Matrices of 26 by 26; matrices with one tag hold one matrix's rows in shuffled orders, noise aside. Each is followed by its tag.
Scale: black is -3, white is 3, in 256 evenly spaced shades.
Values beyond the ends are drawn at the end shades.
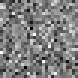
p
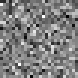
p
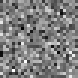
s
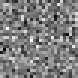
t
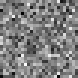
s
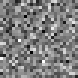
p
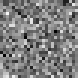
t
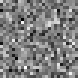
s
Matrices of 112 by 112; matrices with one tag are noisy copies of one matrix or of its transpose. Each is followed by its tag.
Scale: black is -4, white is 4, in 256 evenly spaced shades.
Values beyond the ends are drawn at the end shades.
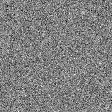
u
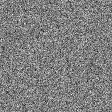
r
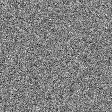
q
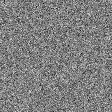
q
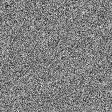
u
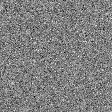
u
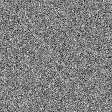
q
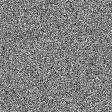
r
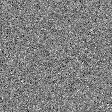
q
